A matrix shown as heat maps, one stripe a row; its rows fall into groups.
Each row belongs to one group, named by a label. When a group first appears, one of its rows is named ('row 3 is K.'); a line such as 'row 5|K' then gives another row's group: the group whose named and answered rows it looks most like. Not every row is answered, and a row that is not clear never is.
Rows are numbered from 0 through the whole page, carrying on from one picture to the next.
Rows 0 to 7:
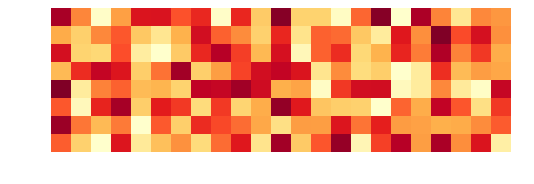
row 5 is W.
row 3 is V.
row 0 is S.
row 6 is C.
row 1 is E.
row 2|E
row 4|C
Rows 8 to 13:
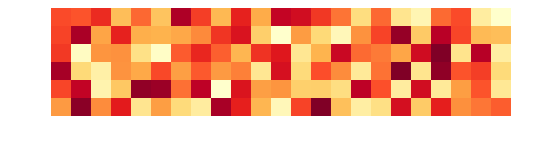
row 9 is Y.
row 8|V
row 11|E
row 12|S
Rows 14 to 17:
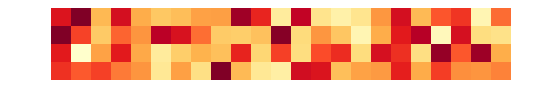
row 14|Y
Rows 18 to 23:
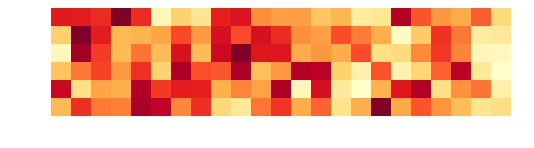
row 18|Y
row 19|V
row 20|V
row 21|V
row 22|S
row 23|S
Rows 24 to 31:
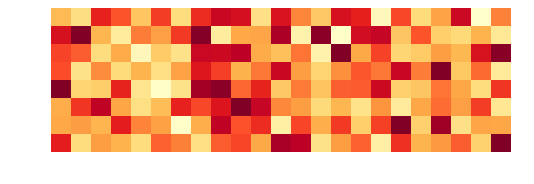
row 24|W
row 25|S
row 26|C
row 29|V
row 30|Y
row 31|W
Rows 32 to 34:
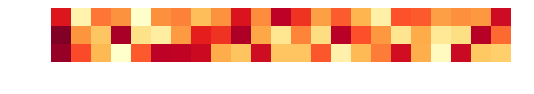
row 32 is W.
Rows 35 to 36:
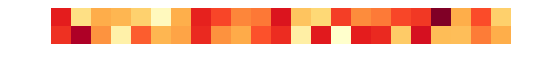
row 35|E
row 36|S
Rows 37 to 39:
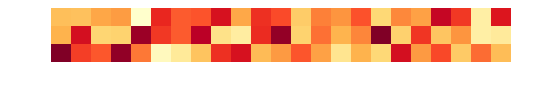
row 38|S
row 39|Y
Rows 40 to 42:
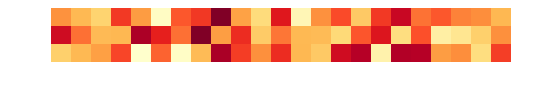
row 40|E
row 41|S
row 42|W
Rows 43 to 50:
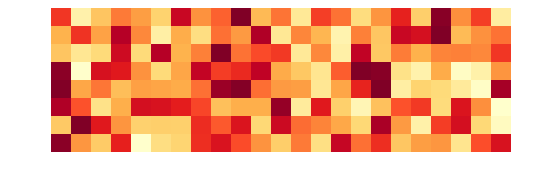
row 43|E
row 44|Y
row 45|W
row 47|C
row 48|S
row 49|V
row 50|C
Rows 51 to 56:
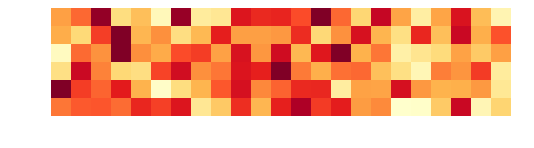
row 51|V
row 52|W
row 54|V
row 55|Y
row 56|V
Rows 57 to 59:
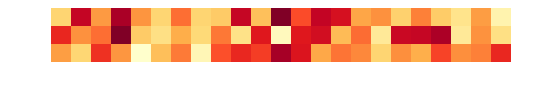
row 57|V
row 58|Y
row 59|W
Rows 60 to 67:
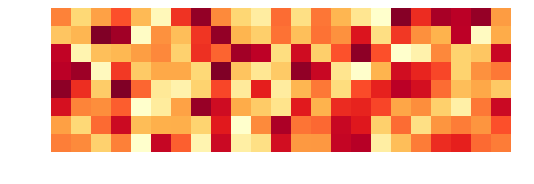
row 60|E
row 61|W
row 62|C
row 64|Y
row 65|C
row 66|W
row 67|W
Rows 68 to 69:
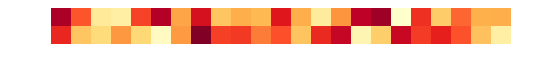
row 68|S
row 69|E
